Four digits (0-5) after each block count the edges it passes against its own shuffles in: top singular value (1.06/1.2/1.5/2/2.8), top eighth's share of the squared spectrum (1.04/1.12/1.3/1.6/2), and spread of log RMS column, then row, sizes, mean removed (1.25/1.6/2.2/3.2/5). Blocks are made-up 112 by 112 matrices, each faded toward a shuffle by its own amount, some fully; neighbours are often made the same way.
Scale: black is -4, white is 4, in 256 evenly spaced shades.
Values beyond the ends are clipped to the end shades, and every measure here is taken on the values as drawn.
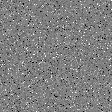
2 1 0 0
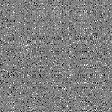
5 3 2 2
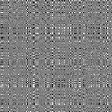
5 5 4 4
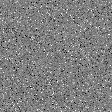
1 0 0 0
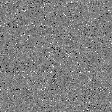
2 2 1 2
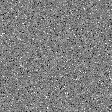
0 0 0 0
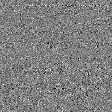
1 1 0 3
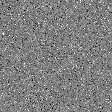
0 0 0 0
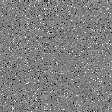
4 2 1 1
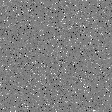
0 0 0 0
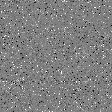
3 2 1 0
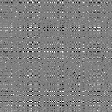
5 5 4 4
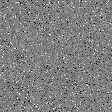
2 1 0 0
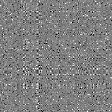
5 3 2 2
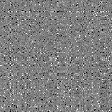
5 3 2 2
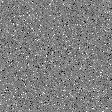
0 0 0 0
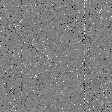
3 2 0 0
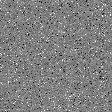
0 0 1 0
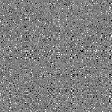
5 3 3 2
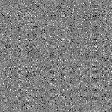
4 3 2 2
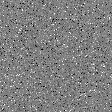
0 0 0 0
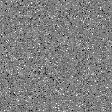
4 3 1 1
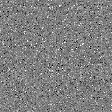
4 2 1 1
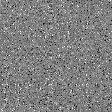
3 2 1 1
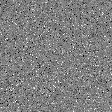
2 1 0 0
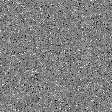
3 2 0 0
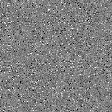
4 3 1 1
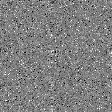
3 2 0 1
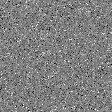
1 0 0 0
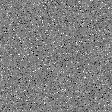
1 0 0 0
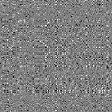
5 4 3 3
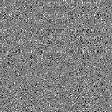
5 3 2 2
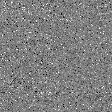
1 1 1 1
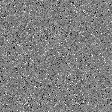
0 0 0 1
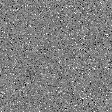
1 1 1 1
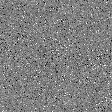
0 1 0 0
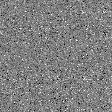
0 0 1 1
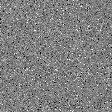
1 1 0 1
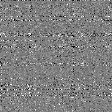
2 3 2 4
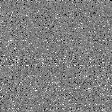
1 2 1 3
